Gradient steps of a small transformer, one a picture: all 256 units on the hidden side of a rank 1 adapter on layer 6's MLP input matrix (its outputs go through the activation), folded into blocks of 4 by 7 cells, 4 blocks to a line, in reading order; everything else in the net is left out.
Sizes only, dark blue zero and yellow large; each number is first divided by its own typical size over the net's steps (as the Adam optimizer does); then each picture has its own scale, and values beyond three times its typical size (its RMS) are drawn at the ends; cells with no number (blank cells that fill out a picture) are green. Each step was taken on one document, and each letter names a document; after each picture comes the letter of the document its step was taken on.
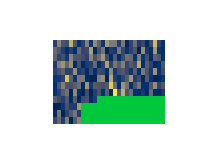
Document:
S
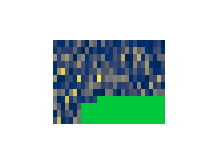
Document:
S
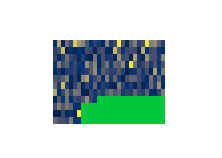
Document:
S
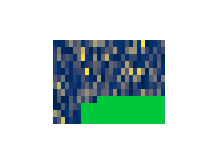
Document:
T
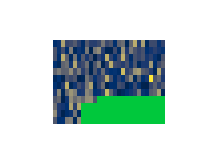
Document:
T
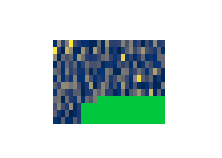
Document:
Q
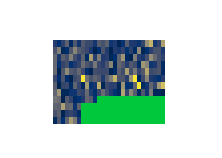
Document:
S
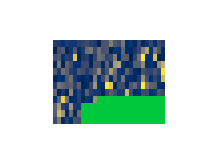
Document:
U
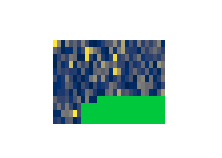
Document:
U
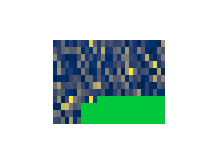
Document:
T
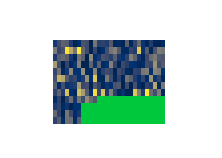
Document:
T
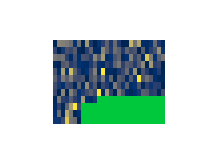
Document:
S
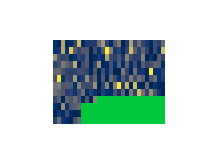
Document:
T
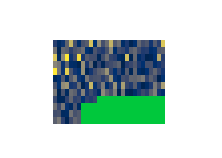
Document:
Q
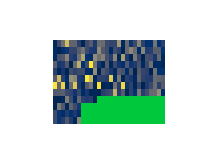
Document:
Q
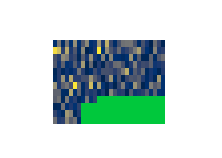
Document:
Q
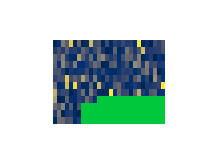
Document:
Q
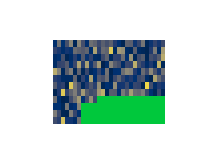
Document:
T
